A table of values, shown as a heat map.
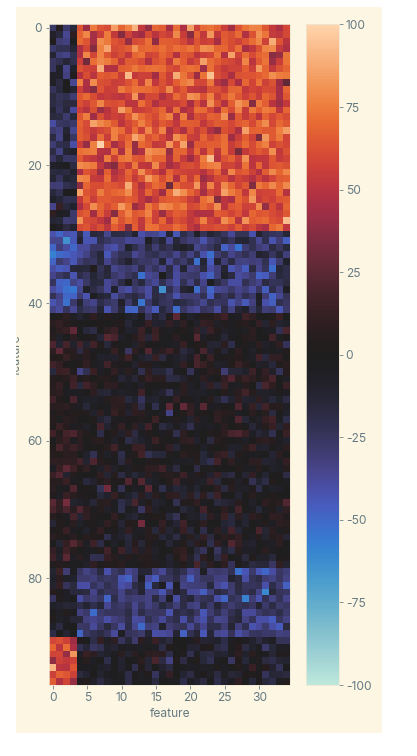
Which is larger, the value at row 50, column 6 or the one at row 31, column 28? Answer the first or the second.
the first
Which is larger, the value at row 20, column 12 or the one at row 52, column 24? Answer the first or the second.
the first
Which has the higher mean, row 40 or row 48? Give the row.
48
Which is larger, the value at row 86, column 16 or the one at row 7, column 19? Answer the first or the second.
the second
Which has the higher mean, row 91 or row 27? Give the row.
27
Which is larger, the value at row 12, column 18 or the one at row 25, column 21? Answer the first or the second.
the first
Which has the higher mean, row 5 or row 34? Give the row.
5
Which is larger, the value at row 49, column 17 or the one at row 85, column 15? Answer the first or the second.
the first
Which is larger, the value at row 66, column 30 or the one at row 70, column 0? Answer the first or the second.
the second
